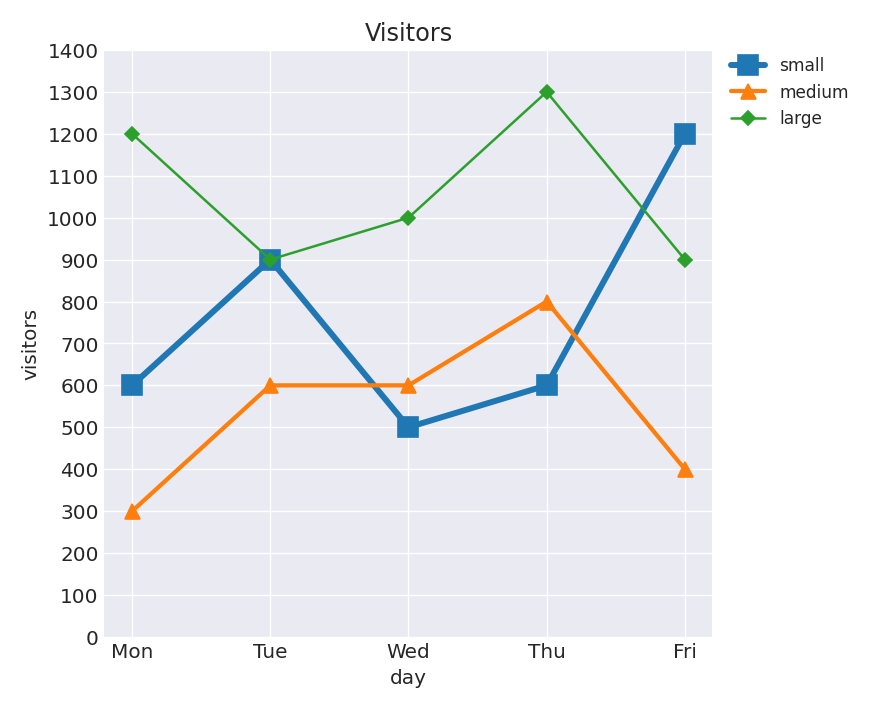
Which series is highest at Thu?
large
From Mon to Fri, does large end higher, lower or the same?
lower
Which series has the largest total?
large
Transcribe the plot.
Title: Visitors
x-axis: day, ticks Mon Tue Wed Thu Fri
y-axis: visitors, ticks 0 100 200 300 400 500 600 700 800 900 1000 1100 1200 1300 1400
Legend: small, medium, large
Values:
small: 600 900 500 600 1200
medium: 300 600 600 800 400
large: 1200 900 1000 1300 900
